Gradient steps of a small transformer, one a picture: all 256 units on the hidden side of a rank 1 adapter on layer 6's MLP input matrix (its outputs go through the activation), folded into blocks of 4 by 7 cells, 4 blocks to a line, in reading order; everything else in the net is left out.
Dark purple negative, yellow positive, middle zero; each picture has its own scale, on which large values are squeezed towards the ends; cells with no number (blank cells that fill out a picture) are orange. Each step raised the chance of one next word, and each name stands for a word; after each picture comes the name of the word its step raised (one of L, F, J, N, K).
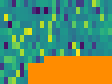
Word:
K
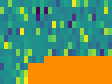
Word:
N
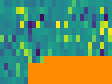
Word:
N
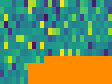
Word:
K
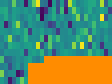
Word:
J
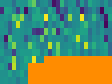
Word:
J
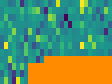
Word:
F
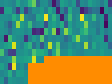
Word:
J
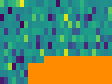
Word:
F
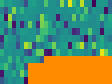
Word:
N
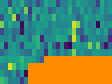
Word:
F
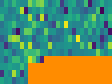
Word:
J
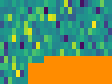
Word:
K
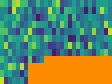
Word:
K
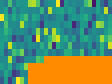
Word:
F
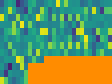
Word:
F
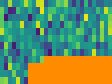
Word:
K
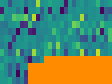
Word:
J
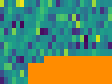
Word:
F
